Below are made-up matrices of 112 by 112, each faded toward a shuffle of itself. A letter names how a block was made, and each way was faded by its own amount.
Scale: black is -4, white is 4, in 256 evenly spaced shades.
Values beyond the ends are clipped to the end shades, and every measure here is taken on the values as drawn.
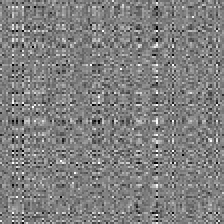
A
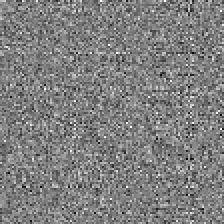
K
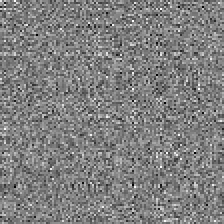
K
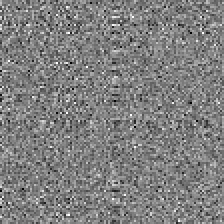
K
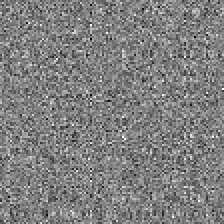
K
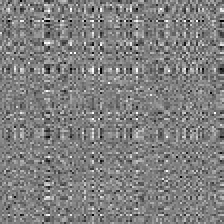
A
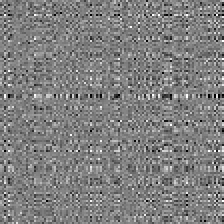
A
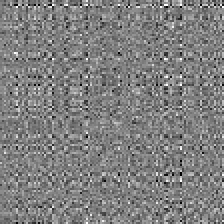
A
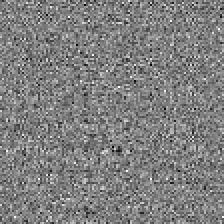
K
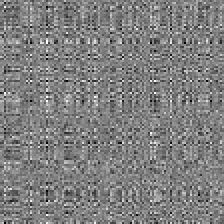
A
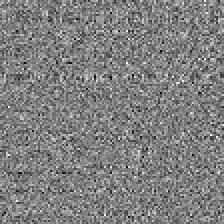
K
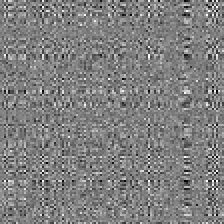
A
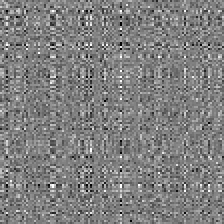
A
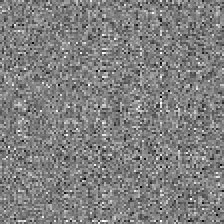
K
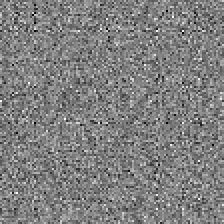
K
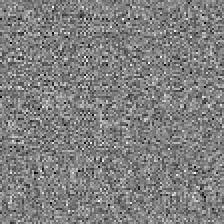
K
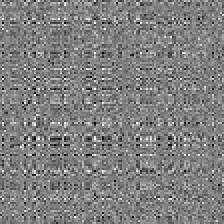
A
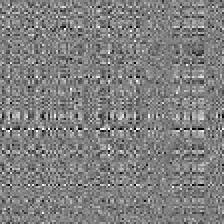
A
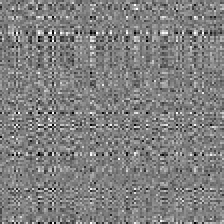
A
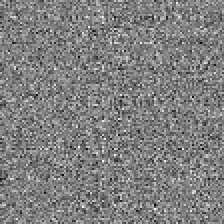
K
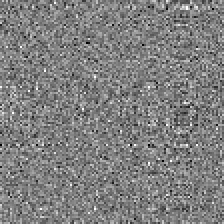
K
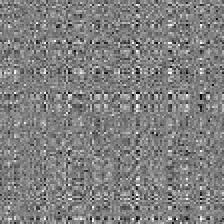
A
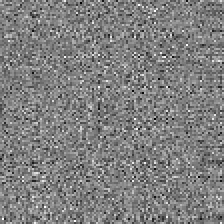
K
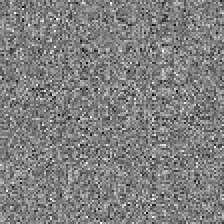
K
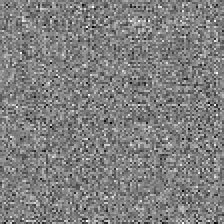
K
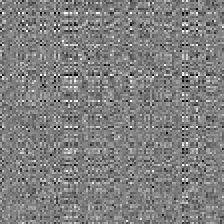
A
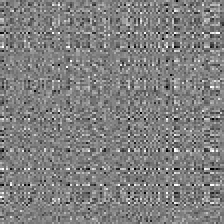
A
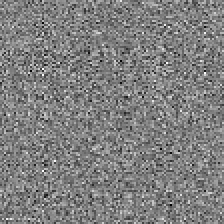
K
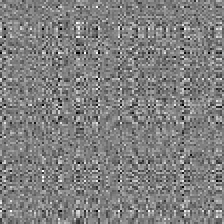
A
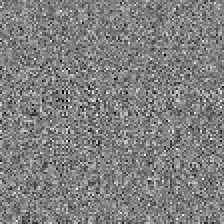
K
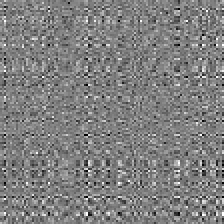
A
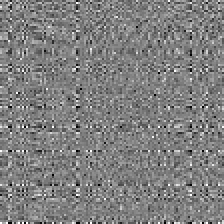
A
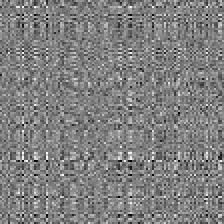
A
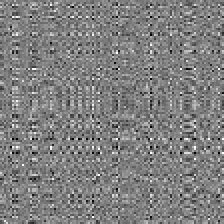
A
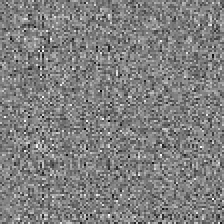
K
